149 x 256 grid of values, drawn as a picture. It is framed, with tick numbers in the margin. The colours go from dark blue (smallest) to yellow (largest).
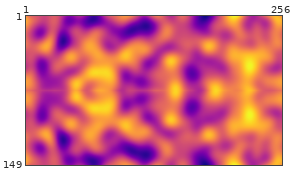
Histogram: bell-shaped. Grain: smooth. Mirror symmetry: top to bottom. Lone odd cells: none.
